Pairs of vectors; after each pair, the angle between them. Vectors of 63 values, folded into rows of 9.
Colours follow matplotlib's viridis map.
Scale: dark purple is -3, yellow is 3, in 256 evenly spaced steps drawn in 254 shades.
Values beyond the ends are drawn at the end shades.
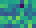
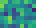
partly aligned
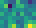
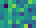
partly opposed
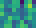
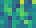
nearly opposite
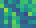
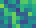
nearly parallel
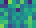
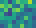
partly opposed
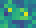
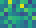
orthogonal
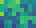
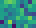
partly aligned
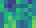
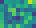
partly opposed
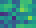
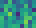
orthogonal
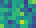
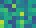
partly aligned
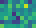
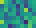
partly opposed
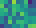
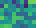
partly opposed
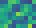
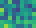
orthogonal
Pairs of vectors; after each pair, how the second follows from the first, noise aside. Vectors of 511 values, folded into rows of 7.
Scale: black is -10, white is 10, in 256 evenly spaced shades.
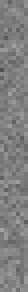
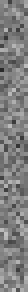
scaled up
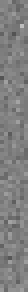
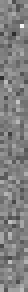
scaled up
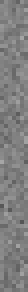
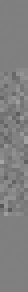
partly zeroed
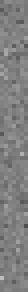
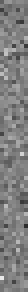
scaled up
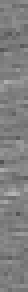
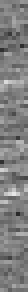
scaled up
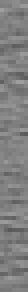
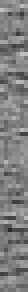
scaled up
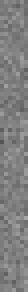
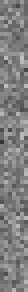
scaled up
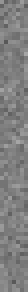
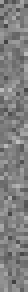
scaled up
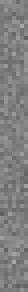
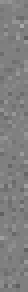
partly zeroed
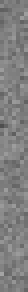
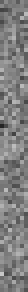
scaled up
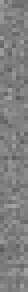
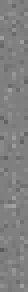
partly zeroed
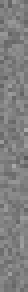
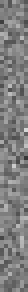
scaled up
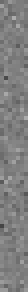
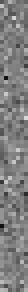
scaled up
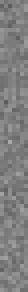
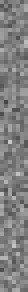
scaled up
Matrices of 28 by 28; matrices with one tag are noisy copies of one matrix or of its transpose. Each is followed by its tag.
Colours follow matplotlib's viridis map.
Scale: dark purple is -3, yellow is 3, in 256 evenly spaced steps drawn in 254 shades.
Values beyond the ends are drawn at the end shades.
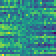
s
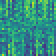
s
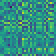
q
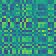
q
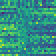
s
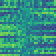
s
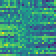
s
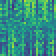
s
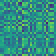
q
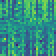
s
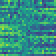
s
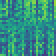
s
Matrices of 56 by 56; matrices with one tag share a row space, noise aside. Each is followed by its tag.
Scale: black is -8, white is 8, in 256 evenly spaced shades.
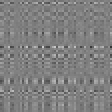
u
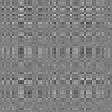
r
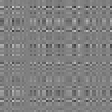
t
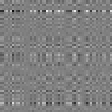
t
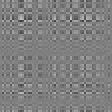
r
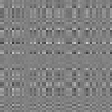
t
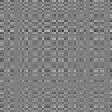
u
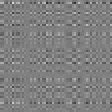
t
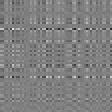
t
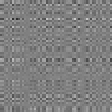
t
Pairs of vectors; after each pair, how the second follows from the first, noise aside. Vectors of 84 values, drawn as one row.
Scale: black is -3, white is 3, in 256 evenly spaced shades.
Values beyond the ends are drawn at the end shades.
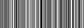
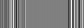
partly zeroed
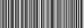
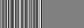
partly zeroed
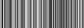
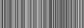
shrunk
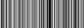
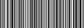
shuffled
